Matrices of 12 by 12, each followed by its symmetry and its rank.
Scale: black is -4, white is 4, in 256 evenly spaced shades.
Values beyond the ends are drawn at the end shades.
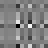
neither, rank one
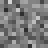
neither, full rank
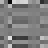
neither, rank one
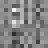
neither, rank two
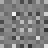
symmetric, rank two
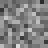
neither, full rank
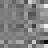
neither, rank two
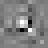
symmetric, rank two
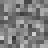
neither, full rank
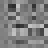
neither, rank two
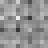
symmetric, rank two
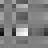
neither, rank one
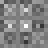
symmetric, rank two
